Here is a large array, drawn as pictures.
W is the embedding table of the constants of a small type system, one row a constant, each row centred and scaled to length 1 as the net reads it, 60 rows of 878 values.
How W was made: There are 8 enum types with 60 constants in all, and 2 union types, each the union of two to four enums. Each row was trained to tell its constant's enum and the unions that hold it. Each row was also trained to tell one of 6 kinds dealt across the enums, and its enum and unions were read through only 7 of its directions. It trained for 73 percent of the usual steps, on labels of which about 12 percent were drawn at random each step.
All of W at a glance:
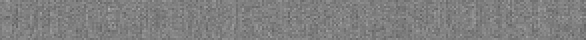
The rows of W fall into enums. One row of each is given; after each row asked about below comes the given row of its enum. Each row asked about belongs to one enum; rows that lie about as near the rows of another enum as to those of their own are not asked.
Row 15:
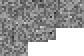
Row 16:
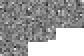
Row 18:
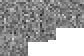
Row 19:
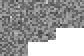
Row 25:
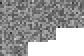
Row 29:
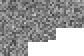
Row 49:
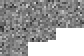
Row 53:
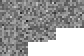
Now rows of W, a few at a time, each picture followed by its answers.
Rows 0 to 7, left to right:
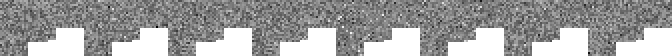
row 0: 18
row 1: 18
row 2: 19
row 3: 19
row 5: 53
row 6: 18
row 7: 25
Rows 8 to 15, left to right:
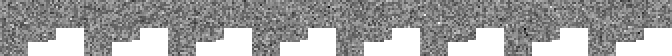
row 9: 53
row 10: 16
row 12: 29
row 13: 29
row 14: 18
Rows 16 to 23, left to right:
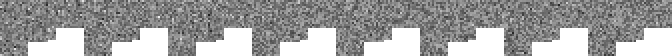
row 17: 15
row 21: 49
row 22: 19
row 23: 15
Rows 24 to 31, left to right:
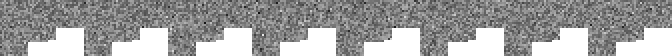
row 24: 25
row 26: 25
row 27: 15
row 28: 15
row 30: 19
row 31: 53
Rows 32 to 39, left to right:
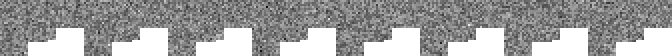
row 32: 16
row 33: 18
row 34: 25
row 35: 29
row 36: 49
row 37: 15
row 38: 15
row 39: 19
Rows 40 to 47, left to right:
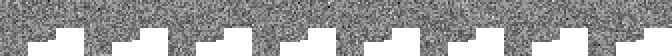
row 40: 29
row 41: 53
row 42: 49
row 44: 29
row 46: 16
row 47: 49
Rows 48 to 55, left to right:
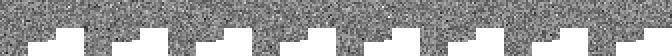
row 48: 53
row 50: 15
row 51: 18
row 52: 18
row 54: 19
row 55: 16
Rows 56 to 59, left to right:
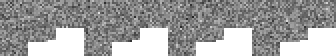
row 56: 16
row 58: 15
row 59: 25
